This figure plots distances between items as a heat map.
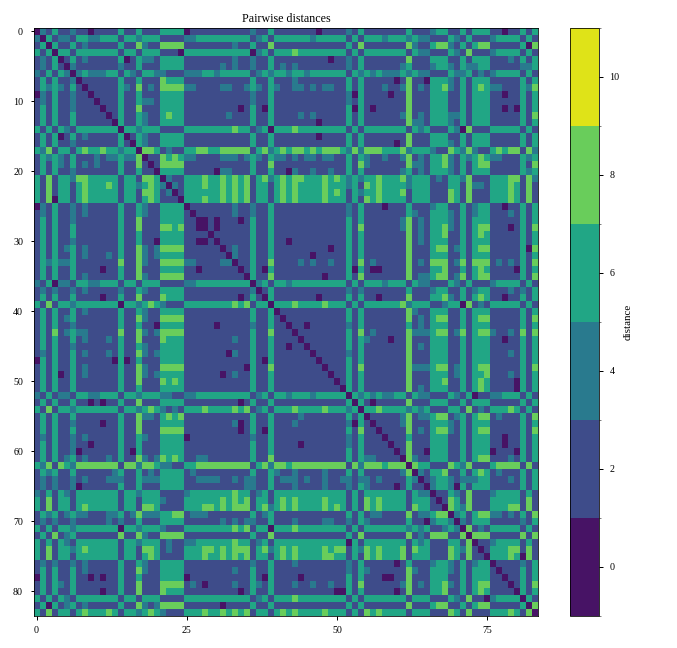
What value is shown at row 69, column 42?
2
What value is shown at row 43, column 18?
4
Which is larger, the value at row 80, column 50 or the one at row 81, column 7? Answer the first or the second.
the second
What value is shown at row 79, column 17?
8
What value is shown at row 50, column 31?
2
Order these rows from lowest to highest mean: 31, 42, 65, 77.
42, 65, 77, 31
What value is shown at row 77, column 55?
4
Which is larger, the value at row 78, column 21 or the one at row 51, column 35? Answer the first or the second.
the first
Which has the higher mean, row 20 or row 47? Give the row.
20
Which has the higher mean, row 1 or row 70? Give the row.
1
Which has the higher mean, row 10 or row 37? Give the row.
10
